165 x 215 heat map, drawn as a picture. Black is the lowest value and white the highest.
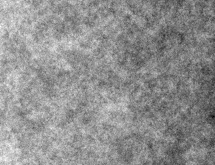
Odd rows or columns: none. Grain: blotchy. Stripes: none. Slope: up to the left.
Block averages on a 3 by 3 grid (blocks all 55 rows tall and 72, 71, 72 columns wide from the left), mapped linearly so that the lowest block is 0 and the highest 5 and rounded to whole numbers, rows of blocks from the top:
5 2 0 | 4 3 0 | 5 3 0
